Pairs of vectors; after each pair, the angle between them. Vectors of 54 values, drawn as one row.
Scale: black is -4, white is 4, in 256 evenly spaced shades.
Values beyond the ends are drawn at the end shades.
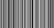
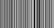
partly opposed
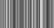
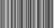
partly aligned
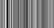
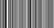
nearly opposite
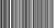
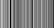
nearly opposite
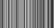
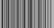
orthogonal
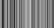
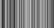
nearly parallel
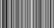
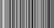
partly opposed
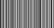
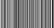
nearly opposite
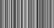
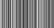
nearly opposite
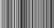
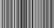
nearly parallel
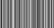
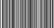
nearly opposite
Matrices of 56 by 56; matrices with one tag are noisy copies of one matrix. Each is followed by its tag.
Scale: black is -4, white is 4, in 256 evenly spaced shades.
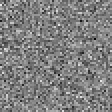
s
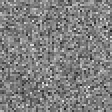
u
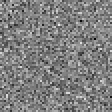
s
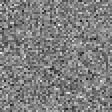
s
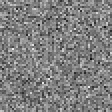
u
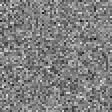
s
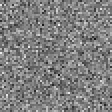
s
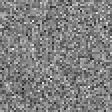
u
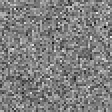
u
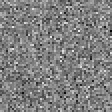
u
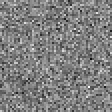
u
